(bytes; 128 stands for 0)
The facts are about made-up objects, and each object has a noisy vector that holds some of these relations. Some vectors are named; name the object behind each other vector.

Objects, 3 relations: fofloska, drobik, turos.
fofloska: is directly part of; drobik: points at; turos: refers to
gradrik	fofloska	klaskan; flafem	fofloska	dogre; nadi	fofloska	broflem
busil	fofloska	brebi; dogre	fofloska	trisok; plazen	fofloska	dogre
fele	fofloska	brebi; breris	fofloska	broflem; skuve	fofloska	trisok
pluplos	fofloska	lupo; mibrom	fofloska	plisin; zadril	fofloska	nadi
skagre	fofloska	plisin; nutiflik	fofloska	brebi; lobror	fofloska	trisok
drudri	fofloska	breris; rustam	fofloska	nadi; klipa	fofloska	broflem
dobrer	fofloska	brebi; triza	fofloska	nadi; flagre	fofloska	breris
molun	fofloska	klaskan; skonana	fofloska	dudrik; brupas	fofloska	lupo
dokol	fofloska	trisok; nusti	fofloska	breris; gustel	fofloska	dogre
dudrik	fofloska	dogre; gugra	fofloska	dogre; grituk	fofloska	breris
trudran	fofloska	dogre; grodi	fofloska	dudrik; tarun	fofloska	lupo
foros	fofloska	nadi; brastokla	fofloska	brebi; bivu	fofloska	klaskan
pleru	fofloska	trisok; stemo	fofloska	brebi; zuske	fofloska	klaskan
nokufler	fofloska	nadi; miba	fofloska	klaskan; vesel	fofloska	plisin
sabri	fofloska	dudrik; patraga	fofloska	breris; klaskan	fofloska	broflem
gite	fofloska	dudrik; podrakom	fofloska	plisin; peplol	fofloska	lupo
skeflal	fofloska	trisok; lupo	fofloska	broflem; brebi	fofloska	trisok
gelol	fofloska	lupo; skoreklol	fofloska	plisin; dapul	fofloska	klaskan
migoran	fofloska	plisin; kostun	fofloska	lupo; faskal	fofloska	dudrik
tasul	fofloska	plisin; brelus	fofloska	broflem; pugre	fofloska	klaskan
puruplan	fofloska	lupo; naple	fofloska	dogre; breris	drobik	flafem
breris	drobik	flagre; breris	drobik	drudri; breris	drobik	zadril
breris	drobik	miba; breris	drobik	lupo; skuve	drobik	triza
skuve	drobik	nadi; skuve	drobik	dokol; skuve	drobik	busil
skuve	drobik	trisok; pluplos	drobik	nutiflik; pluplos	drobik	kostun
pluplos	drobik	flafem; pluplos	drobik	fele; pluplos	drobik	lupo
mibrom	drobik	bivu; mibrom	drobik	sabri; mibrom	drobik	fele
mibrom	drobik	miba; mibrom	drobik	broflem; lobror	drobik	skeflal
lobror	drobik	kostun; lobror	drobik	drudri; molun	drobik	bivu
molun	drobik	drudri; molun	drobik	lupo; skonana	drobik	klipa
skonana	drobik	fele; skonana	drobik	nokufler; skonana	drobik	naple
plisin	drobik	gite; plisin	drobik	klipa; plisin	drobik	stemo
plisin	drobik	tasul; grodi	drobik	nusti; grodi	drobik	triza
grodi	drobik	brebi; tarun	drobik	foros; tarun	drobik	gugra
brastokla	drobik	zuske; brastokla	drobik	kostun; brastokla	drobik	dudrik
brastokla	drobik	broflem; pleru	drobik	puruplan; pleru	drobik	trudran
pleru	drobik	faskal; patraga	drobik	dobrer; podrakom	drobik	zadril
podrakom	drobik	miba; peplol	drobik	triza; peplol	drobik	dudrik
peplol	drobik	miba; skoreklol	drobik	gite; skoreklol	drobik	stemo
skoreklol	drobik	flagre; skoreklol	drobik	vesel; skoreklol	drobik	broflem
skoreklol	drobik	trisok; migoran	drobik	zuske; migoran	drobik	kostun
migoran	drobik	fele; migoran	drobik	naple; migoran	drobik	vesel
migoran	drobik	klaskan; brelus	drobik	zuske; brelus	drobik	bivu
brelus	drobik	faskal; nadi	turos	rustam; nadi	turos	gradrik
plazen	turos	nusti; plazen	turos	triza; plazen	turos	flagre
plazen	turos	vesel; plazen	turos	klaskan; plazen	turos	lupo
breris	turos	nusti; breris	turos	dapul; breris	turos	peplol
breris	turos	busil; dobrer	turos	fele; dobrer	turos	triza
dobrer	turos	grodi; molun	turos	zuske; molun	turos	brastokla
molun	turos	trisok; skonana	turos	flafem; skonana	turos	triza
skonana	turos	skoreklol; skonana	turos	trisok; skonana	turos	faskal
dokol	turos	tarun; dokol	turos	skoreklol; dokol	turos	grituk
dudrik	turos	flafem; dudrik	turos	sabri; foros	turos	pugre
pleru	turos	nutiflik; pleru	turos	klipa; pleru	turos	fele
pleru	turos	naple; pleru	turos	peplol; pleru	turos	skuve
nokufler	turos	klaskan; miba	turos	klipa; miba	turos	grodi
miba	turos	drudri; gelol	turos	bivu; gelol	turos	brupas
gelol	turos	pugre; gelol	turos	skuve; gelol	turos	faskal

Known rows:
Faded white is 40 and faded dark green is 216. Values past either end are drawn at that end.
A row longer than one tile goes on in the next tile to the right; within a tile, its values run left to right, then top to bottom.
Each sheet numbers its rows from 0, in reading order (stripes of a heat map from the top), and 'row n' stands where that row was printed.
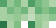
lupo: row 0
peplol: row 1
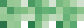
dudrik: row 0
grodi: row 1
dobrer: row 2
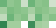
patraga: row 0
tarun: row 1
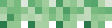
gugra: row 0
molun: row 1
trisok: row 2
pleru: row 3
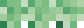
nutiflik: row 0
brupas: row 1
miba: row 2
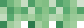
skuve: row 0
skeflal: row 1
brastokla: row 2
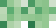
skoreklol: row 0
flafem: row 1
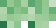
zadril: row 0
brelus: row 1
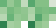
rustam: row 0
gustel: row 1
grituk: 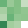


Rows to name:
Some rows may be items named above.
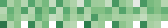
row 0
vesel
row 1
stemo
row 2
skoreklol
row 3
skagre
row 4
skonana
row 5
peplol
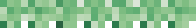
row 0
fele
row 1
nadi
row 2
faskal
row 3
pugre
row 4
pleru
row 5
pugre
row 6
nusti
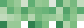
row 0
breris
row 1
plazen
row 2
stemo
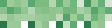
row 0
triza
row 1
puruplan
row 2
foros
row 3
gite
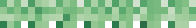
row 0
nokufler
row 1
dokol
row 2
gugra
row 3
klaskan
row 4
naple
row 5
trudran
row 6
pluplos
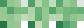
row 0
dudrik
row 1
tasul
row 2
plazen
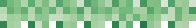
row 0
peplol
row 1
klipa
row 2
breris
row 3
peplol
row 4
gelol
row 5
sabri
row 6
plisin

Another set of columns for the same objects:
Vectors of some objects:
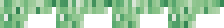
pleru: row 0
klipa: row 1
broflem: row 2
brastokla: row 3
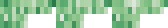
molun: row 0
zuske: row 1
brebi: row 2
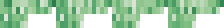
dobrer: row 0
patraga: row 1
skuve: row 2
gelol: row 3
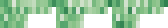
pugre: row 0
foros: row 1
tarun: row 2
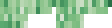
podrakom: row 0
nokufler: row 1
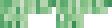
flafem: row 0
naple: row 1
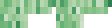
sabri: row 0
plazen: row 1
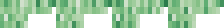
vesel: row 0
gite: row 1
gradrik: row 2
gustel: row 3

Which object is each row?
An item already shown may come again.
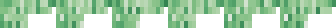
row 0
flafem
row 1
skagre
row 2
gelol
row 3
sabri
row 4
fele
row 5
brelus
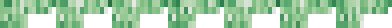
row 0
miba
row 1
nadi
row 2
trisok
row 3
dobrer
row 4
nadi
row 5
stemo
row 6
breris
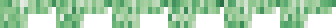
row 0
triza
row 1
puruplan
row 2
dudrik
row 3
skonana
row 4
grodi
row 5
peplol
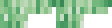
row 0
skagre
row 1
pluplos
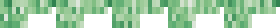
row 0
dobrer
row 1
dokol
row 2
flafem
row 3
nusti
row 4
klaskan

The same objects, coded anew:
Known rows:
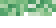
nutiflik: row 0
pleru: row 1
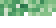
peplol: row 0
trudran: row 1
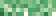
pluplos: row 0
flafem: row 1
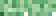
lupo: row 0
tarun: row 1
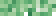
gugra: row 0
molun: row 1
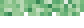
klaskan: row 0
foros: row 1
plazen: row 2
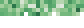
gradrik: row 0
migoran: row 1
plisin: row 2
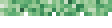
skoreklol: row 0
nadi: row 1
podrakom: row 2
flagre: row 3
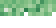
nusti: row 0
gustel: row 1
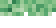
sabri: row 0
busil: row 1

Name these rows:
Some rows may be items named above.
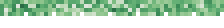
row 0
peplol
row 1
fele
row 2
brelus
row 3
pleru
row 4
skonana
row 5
dobrer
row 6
skuve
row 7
klipa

